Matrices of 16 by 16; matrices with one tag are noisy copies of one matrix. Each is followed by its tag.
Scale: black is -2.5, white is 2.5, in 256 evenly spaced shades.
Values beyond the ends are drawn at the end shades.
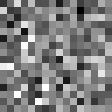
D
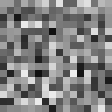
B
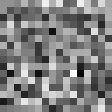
B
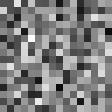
D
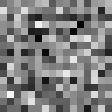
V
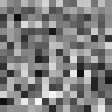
B
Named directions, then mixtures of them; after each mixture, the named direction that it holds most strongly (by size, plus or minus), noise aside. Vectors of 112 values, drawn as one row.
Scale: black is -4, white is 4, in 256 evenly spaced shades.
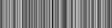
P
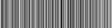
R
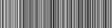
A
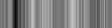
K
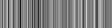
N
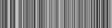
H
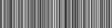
A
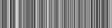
H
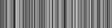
P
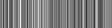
N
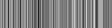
N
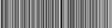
R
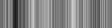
K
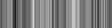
K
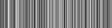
H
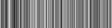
R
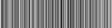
R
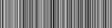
A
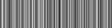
R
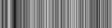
K
